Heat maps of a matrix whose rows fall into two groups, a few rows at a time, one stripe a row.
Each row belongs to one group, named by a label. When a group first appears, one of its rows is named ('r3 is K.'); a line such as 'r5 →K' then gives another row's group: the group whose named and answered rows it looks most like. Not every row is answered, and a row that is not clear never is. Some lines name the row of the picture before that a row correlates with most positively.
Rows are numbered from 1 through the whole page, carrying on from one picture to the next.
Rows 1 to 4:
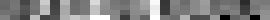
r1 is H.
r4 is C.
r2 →H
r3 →H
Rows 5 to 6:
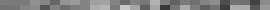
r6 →C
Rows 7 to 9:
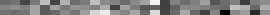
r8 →C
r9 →C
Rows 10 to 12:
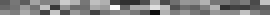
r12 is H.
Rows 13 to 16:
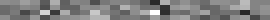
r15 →H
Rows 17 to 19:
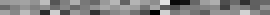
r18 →C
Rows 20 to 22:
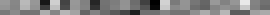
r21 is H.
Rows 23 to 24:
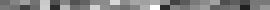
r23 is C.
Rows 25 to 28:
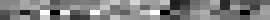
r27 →H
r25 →C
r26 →C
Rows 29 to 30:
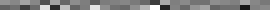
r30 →H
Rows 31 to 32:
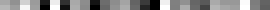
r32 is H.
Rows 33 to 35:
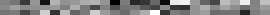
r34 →C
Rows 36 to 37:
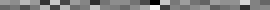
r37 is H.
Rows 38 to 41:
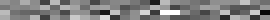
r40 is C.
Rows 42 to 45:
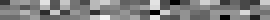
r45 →C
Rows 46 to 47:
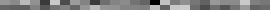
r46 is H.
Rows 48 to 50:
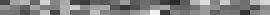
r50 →H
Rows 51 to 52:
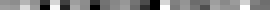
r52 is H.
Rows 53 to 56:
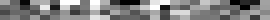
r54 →H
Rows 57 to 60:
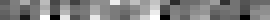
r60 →H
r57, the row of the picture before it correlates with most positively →54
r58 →H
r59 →H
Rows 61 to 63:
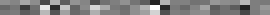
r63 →H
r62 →H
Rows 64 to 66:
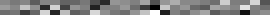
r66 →H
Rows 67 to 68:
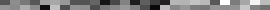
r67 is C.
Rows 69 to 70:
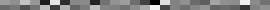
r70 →H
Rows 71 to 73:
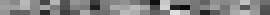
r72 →C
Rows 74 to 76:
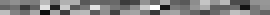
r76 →C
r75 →H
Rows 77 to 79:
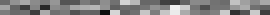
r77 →C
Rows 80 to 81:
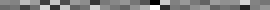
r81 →H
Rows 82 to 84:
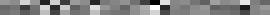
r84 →H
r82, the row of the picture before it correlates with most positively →80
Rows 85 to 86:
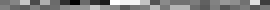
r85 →C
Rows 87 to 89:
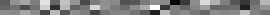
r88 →H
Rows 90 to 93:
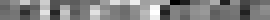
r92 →H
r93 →H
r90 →C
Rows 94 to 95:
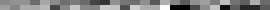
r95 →C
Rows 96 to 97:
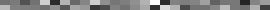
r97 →C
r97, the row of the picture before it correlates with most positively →94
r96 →H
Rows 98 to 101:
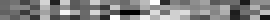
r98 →H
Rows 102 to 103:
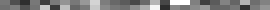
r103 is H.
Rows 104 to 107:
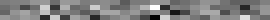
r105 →H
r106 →C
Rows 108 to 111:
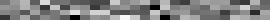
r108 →C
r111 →C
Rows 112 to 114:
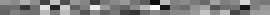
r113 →H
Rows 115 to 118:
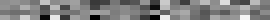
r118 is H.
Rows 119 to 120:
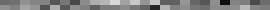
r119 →C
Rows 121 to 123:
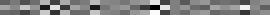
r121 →H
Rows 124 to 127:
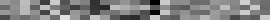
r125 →C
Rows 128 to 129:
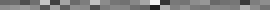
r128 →H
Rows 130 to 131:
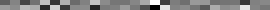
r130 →H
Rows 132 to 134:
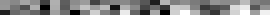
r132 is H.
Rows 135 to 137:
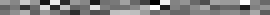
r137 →C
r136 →H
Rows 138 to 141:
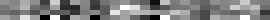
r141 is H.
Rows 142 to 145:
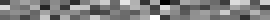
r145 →H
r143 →C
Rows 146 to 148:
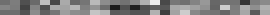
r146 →H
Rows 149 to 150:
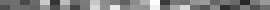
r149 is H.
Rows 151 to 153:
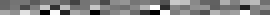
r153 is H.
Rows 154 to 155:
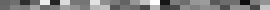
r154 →H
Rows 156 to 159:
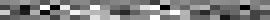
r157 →H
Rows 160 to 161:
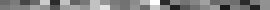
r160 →H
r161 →C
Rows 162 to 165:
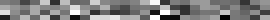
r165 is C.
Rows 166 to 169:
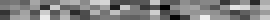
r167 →C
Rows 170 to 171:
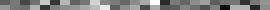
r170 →H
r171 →C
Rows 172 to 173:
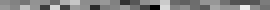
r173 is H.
